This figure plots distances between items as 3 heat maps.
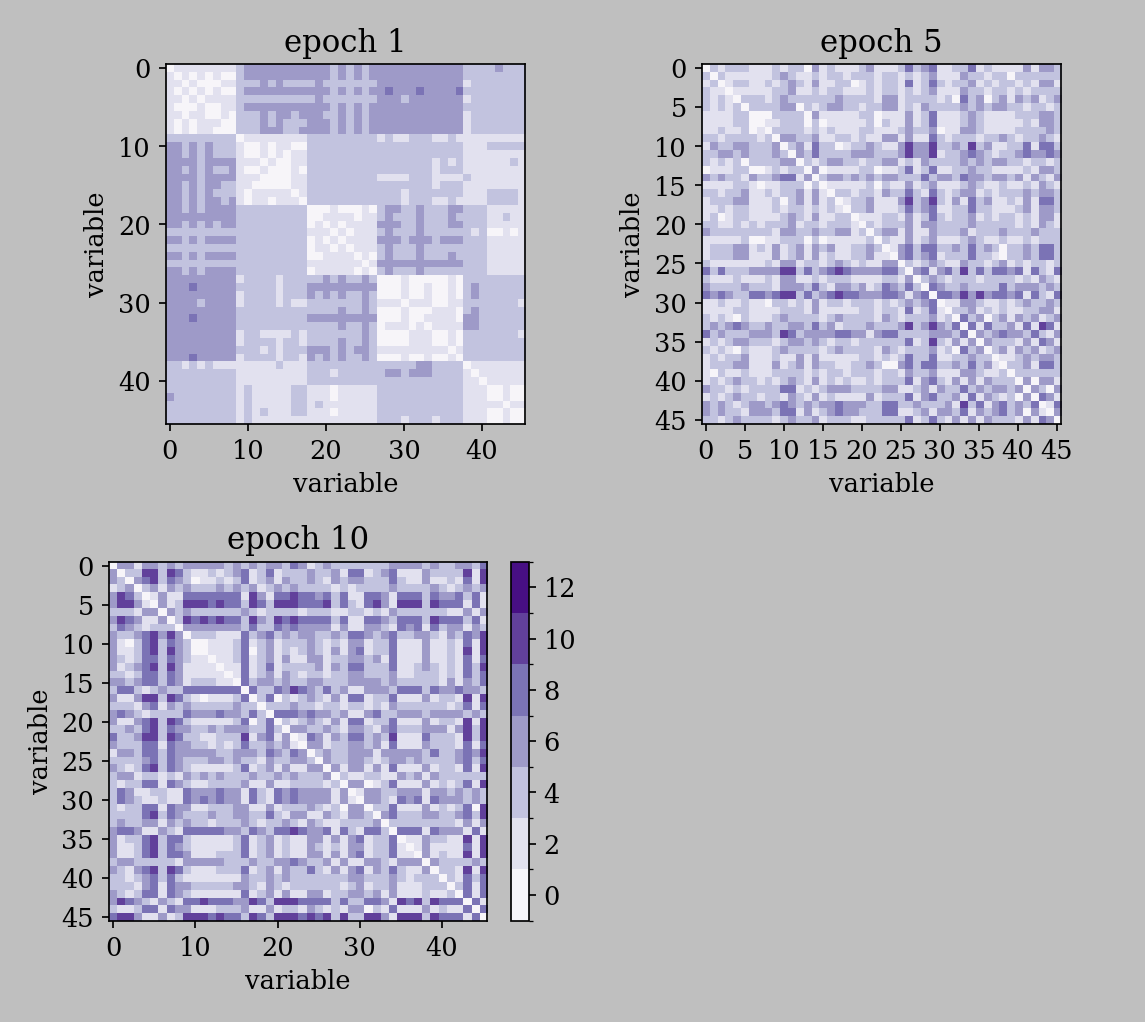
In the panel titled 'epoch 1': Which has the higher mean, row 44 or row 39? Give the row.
39
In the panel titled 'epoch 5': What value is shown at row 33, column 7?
4
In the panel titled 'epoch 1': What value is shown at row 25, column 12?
4
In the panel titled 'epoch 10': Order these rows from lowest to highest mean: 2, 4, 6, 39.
6, 2, 39, 4
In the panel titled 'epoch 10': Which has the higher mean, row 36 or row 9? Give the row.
9
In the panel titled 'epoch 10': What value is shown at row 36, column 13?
2
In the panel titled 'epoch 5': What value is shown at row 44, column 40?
6
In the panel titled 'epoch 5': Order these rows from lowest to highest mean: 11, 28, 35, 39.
39, 35, 28, 11
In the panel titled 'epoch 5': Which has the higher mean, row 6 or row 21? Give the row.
21
